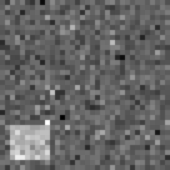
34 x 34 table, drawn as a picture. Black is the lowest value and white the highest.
Ninth with the highest average: bottom left. Roughest part: bottom left. Mirror symmetry: none. Average level on the scale: 40%. Histogram: skewed, a long tail of high values. Odd patch: higher, in the bottom left.
